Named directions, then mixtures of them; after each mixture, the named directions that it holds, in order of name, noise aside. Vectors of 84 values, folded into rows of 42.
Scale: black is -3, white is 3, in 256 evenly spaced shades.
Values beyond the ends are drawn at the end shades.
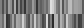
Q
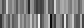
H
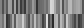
Q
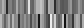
H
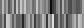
Q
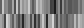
H, Q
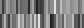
H, Q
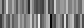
H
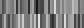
H, Q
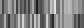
H, Q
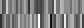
H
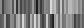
H, Q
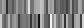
H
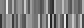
H, Q
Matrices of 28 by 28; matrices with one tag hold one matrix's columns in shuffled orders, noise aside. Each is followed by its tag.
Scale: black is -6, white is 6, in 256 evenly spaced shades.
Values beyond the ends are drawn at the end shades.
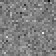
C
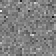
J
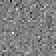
C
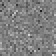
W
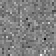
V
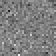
W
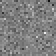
C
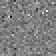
J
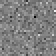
J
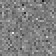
C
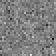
V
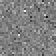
J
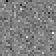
C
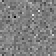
J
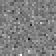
V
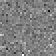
W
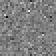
J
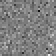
W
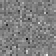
V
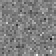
V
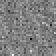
V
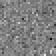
V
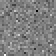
W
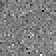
W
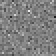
J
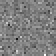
V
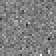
V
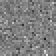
V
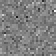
J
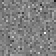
C
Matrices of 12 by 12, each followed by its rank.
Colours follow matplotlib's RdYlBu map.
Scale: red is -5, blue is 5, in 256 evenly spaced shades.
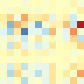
two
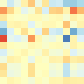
two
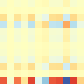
one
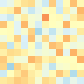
full rank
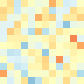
full rank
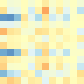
two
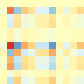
one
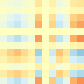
one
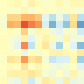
two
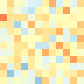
full rank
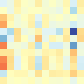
two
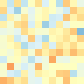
full rank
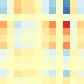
one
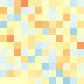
full rank
